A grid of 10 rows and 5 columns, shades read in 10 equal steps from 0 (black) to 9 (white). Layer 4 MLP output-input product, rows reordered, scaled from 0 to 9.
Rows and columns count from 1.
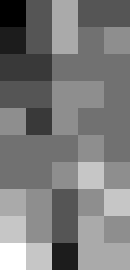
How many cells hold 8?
0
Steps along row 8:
down down up up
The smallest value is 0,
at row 1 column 1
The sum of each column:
41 38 42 49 47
